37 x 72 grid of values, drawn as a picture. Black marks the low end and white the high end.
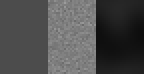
The table splits into one row of 3 panels. Panel 1,1: low, flat. Panel 1,2: middling, fine-grained, faint in contrast. Panel 1,3: very low, smooth, faint in contrast.
